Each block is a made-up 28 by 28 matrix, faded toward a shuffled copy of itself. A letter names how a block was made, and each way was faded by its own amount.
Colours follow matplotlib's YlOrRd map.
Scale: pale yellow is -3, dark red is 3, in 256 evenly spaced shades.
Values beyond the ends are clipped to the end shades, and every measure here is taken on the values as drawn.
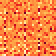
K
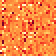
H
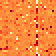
H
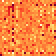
H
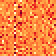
K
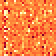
H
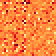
H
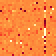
H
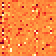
H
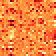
K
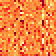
K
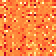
H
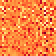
K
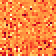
H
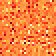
H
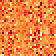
K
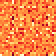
K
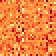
K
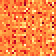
K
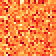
K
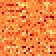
H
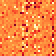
K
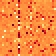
H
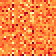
K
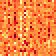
K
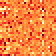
K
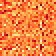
K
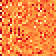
K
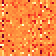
H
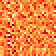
K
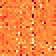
H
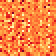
K
